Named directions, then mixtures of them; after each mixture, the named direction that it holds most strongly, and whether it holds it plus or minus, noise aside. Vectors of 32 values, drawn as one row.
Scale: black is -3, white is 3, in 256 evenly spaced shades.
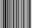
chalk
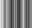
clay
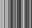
clay, plus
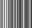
chalk, minus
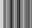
clay, plus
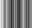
clay, plus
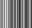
chalk, minus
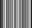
chalk, minus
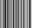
chalk, plus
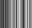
clay, minus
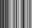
clay, minus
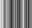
clay, plus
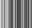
clay, plus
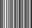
chalk, minus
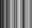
clay, minus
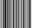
chalk, plus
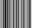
chalk, plus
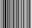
chalk, plus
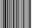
chalk, plus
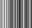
chalk, minus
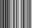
chalk, plus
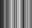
clay, minus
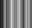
clay, minus
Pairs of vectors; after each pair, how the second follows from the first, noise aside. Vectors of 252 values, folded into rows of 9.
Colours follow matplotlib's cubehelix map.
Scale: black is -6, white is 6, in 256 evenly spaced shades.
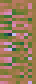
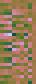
negated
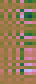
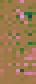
partly zeroed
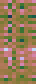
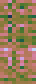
copied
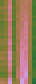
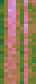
reversed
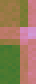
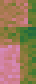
negated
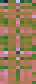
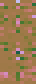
partly zeroed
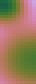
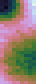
scaled up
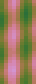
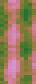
copied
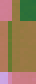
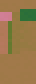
partly zeroed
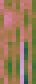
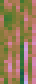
negated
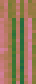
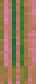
reversed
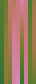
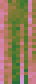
negated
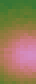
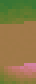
partly zeroed
